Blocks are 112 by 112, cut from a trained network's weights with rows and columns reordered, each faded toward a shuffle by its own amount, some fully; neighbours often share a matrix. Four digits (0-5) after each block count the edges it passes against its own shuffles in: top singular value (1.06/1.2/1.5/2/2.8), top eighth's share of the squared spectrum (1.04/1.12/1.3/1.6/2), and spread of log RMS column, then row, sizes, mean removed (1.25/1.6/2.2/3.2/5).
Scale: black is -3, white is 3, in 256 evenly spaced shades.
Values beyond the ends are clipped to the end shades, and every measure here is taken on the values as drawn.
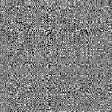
4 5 3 4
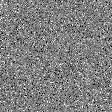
0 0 0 0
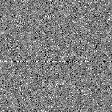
2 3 1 2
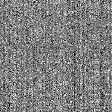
3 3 1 2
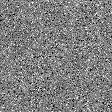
0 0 0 0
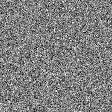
1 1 0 0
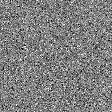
2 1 0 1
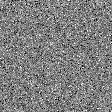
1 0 0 0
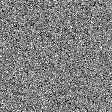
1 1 0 0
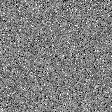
0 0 0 0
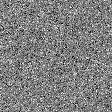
0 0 0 0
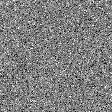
1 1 0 0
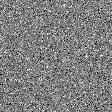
1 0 0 0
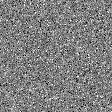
1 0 0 0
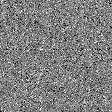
2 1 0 0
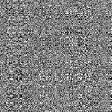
4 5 3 3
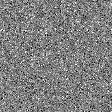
2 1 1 0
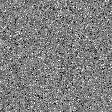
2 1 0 0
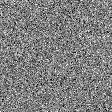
2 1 0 0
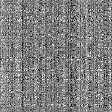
4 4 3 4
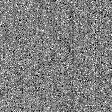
2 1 0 0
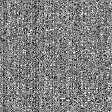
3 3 1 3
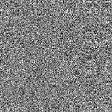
4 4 2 2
